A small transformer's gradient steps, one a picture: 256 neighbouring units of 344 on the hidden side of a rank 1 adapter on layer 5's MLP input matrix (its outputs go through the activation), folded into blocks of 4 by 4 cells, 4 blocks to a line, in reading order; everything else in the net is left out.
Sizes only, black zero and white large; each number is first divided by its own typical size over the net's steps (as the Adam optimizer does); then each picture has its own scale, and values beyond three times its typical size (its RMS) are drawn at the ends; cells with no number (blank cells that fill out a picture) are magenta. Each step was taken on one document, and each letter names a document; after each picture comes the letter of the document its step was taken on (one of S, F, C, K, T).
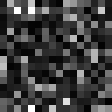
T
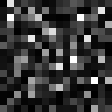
T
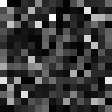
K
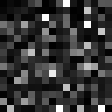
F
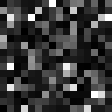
K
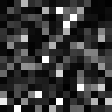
T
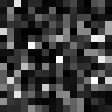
T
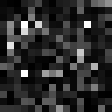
F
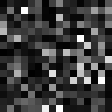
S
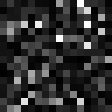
F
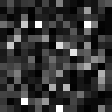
F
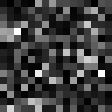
S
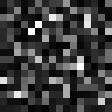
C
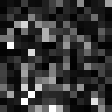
F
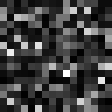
K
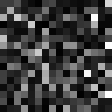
K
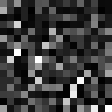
K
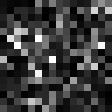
S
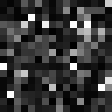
F
